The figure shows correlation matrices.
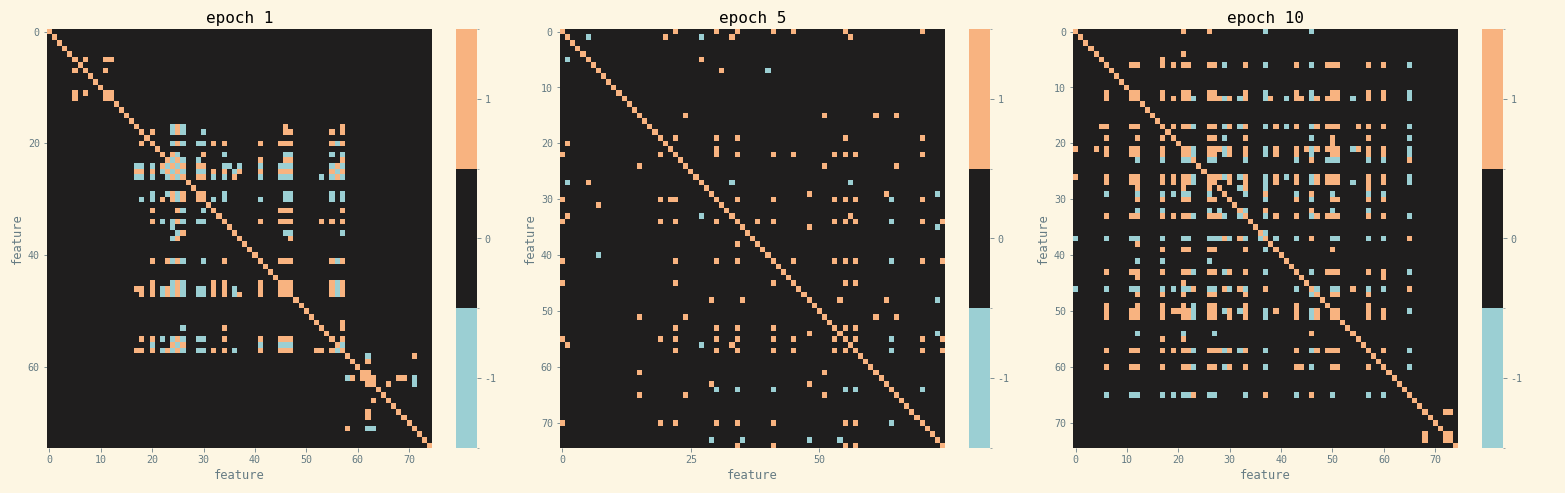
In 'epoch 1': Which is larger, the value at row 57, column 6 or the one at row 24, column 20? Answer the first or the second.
the first
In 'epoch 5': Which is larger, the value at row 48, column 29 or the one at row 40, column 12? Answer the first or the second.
the first
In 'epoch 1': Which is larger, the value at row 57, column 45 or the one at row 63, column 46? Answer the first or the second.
the first
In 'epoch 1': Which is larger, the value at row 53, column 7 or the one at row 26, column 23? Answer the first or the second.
the first
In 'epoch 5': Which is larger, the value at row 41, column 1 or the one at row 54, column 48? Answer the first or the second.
the second
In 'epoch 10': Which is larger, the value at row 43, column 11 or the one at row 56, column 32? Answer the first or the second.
the first
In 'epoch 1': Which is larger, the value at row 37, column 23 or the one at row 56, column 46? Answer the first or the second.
the first
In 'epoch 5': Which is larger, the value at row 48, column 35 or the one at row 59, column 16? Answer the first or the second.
the first
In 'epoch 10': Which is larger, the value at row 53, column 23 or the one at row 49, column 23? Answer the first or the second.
the first
